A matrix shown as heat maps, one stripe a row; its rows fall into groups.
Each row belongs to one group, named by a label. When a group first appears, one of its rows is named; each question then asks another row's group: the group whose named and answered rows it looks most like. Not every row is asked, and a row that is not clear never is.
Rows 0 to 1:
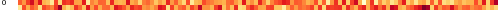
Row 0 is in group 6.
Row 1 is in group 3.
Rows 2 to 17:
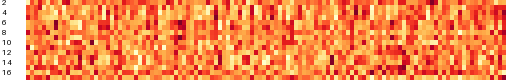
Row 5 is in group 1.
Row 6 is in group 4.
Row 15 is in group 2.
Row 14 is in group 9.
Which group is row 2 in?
3
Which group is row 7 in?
4
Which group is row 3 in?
1
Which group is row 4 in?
1
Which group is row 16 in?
3
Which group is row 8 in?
6
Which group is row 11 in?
2
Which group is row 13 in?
9
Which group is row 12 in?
2
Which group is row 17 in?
6
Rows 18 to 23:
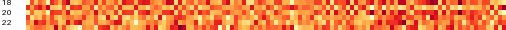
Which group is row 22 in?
2
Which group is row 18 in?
3
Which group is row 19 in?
6
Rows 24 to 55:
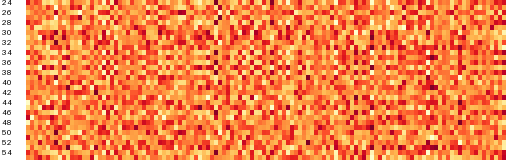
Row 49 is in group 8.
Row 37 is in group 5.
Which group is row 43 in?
1
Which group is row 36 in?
1
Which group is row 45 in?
5
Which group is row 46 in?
1
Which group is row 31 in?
5
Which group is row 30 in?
5
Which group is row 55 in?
6
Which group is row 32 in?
4
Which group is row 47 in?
2
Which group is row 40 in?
9
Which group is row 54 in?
1
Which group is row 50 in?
4
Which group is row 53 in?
3
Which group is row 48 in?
3
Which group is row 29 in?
8
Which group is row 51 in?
6
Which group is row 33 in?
3
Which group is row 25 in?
9
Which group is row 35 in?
3
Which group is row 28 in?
1
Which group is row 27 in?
9
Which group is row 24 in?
1
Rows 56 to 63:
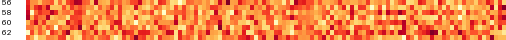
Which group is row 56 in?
9
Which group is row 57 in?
6
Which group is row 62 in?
3
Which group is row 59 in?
6
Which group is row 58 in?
2
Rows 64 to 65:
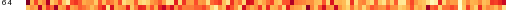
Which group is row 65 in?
5
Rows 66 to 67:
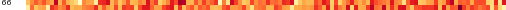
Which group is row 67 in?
3
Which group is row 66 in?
4
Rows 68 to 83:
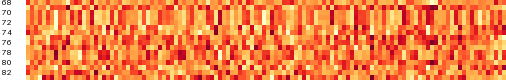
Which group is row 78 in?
4
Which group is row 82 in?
9
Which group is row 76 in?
3
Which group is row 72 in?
9
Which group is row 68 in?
6
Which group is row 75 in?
3
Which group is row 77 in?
5
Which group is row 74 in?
1
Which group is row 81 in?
1
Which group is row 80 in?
3
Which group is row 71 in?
9
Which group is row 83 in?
5
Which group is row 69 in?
3
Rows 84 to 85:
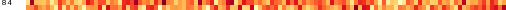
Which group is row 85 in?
1
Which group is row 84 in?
8
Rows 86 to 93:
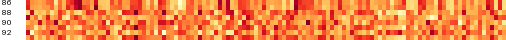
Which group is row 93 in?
8
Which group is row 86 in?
9
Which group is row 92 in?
2
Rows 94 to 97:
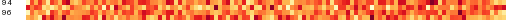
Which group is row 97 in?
5
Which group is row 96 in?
3
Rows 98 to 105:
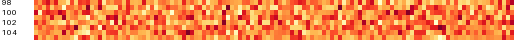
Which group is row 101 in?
4
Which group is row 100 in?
2
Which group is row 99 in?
9
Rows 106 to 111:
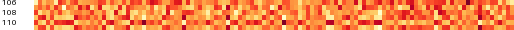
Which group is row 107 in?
9
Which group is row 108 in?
2
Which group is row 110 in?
8
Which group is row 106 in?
3
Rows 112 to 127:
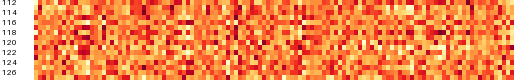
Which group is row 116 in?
4
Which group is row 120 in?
5
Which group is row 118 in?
3
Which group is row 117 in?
9
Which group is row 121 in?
6
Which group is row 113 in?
8
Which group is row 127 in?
2
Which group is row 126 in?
4
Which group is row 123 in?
6
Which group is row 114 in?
8
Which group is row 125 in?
8
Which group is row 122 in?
9
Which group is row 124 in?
4
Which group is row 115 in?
9
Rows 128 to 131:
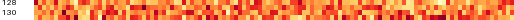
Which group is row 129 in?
8
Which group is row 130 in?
4
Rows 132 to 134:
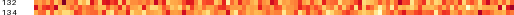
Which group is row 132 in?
4
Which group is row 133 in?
6
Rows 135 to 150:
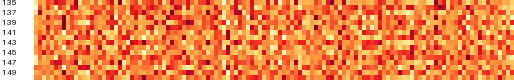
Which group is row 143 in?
8
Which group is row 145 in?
2
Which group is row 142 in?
2
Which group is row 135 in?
5
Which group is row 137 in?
8
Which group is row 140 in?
5
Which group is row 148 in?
9
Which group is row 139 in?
4
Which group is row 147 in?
5
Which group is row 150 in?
8
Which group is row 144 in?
9
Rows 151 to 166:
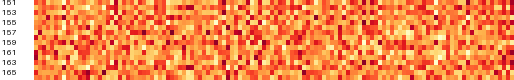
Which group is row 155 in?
1
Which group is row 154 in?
5
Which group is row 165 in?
9
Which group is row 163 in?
1
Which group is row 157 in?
8
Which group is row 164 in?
4
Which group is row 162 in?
6
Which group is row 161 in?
6
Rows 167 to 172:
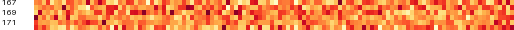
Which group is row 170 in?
6
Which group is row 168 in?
4
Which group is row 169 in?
8
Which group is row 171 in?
9
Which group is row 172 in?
1
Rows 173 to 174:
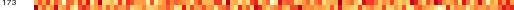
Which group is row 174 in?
6
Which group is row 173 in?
9
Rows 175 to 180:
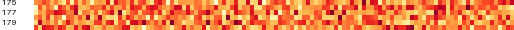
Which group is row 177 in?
5
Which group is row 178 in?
9
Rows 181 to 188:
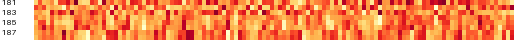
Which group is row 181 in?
3
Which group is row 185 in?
2
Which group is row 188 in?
4
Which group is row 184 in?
2
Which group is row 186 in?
2
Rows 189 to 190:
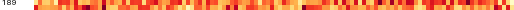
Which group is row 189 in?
3
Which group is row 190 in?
9
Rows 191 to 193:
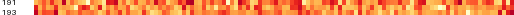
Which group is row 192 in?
6
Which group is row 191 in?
4
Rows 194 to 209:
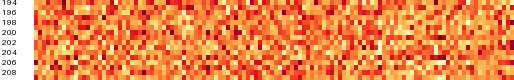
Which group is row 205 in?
3
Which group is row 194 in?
5
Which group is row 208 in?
8
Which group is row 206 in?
6
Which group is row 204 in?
2
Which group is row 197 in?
9
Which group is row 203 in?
1
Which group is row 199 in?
9
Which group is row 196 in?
8
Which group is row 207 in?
5
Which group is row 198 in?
6
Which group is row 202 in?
6
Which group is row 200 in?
8
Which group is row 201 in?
3
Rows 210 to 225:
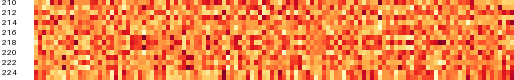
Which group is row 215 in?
2
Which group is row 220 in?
2
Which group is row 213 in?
5
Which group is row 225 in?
1
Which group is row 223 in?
4
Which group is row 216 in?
2
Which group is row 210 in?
5
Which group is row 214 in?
6
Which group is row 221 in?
4
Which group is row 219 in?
8
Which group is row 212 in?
1
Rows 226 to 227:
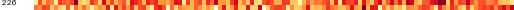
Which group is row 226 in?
3
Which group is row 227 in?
1
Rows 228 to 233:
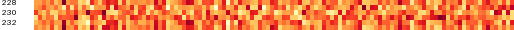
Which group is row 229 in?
1
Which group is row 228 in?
4
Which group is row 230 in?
9
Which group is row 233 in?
4
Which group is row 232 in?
4
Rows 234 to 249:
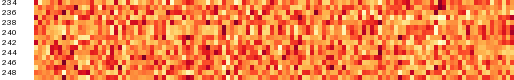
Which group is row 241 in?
4
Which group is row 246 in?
4
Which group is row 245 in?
8
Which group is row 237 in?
6
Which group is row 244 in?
5
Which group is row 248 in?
9
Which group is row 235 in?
3
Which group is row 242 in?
6
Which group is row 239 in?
1
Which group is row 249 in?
4
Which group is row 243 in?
5
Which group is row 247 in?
5
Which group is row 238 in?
8
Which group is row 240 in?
1
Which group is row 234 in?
2
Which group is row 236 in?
5
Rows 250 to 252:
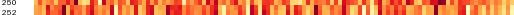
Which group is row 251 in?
5
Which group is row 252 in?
5
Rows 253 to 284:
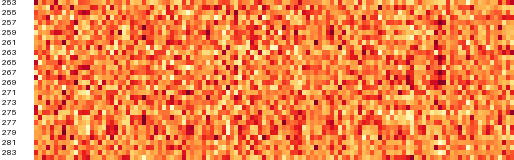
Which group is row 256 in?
1
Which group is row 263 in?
1
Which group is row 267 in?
3
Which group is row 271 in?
4
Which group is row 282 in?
5
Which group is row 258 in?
8
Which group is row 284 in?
2
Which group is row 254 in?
5
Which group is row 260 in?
8
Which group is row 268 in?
2
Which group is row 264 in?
3
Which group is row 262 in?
9
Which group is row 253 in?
6
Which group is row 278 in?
4
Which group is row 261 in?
5
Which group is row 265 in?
2
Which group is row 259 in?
5
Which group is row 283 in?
6
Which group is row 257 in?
3
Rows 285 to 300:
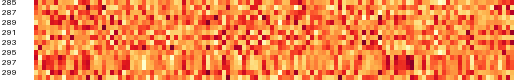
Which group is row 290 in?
9
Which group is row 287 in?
6
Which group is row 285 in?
6
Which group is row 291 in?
1
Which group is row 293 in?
1
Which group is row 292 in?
5
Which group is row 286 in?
9
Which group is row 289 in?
5
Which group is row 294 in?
8
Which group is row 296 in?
2
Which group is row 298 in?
2
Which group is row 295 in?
6
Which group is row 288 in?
5
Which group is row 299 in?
5
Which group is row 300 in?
9
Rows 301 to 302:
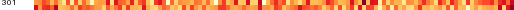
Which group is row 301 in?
1
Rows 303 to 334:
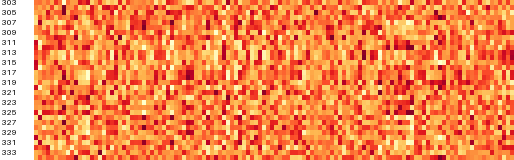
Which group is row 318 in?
4
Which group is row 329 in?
4
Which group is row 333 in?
6
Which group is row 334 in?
3
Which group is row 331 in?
8
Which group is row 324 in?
4
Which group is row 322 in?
9
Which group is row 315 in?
6
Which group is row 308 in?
8
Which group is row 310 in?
5
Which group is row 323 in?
2
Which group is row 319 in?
3
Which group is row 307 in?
8
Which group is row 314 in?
1
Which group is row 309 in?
1
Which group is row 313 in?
1
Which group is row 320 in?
2
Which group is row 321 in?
5
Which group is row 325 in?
2
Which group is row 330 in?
6
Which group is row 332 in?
1
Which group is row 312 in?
2
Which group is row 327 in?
4
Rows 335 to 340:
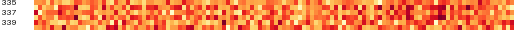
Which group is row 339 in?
1
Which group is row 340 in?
4
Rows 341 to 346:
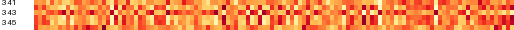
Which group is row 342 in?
1
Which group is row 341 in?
2
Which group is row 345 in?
1
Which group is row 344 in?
1
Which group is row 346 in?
9
